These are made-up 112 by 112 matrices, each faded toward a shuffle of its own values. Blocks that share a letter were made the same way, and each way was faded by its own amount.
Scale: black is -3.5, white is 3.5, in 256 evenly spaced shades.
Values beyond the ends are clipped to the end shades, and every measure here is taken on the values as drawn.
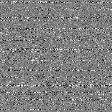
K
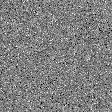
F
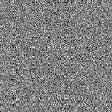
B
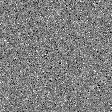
F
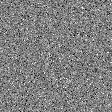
F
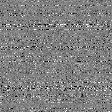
K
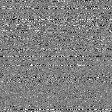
K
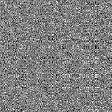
B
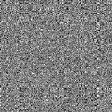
B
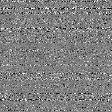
K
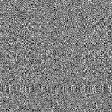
B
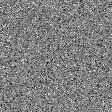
F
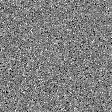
F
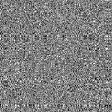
B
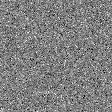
F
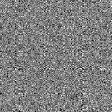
B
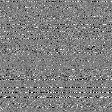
K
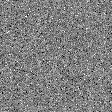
F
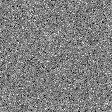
F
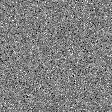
F
